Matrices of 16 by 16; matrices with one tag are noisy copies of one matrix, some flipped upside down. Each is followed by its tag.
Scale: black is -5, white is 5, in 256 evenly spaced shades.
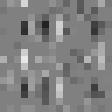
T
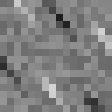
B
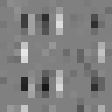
T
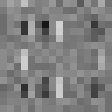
T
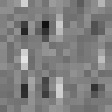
T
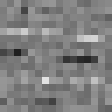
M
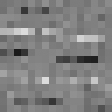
M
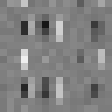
T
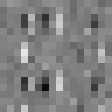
T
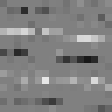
M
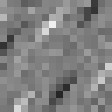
B
